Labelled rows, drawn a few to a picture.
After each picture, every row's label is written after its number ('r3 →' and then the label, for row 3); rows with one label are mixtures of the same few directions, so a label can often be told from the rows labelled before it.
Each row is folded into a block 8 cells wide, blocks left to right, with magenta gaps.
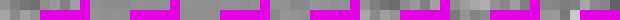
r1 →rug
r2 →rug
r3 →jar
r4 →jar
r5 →rug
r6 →rug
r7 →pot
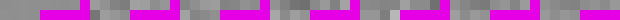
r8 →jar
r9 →jar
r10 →jar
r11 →rug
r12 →pot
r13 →rug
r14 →rug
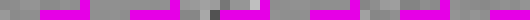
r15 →jar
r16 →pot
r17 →pot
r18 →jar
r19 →jar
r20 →rug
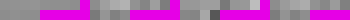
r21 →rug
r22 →rug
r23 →pot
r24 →rug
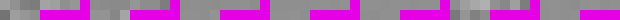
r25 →jar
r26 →pot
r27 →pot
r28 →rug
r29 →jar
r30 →rug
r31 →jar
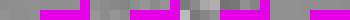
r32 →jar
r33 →rug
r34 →jar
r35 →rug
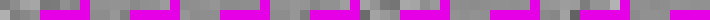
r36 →jar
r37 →pot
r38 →jar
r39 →pot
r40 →jar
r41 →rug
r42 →pot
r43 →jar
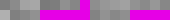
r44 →jar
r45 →rug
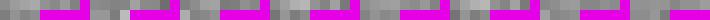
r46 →rug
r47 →pot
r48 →jar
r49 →rug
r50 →rug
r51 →rug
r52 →jar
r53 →pot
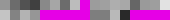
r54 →rug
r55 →pot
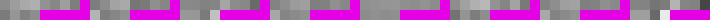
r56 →rug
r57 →jar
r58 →pot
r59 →jar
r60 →rug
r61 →rug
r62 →jar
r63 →pot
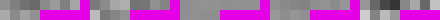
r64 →rug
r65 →jar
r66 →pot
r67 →rug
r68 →rug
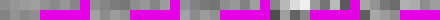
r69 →rug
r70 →rug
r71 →rug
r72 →rug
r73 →jar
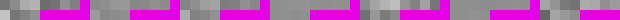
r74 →jar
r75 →jar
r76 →jar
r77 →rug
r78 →rug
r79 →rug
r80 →jar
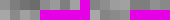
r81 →rug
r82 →jar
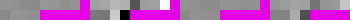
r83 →jar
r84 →pot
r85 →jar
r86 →pot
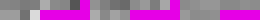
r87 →pot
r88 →rug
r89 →jar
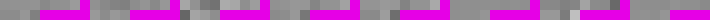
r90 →pot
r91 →rug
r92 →jar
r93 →pot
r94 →pot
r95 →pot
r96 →pot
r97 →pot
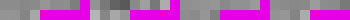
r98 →pot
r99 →rug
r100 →pot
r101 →pot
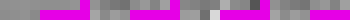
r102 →pot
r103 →rug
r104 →pot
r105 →rug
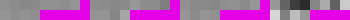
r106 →rug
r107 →pot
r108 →rug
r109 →rug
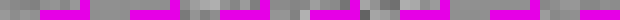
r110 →rug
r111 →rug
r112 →rug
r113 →pot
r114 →jar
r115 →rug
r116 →jar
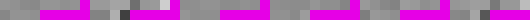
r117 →jar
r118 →pot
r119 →jar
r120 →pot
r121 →jar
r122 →pot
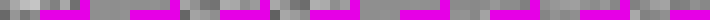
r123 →rug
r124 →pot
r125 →jar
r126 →jar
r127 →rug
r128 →pot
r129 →rug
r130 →jar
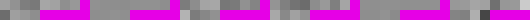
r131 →jar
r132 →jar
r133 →jar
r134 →rug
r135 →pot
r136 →pot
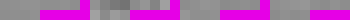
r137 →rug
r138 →rug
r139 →jar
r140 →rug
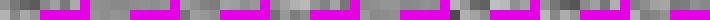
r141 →rug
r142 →rug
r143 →jar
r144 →rug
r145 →jar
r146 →jar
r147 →rug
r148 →jar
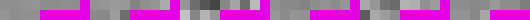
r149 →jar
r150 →pot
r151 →rug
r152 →rug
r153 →jar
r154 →pot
